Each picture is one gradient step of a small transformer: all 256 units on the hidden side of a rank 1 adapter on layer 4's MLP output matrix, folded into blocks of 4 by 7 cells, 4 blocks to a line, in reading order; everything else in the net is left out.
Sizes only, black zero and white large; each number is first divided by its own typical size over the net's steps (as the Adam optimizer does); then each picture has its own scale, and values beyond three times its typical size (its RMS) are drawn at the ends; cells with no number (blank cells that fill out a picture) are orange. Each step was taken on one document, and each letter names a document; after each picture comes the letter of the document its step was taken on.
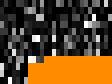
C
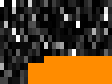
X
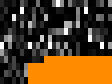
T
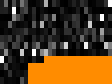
X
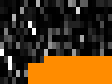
T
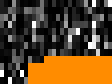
C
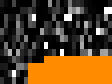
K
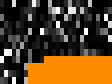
K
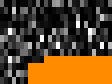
X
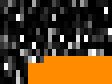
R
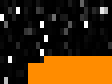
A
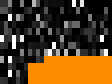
R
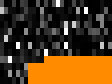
T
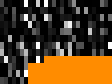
T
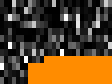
X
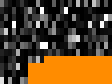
C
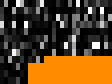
C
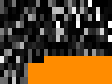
K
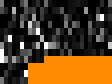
X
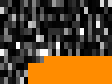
T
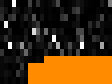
X
